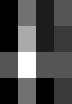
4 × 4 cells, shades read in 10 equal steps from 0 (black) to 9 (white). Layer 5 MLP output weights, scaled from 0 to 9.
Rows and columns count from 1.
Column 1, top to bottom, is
0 0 3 0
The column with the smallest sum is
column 1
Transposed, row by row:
0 0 3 0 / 4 6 9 4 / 1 1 3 0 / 3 2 3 2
